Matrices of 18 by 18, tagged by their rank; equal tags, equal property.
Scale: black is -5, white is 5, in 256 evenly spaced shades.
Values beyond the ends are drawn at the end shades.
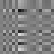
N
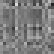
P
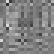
P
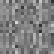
P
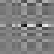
N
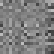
P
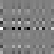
N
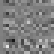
P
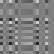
N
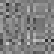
P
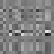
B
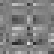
B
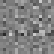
P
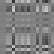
N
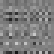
B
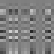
N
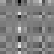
N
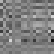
B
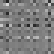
B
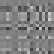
B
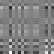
N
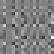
B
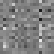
P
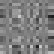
B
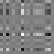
N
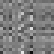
B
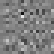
P
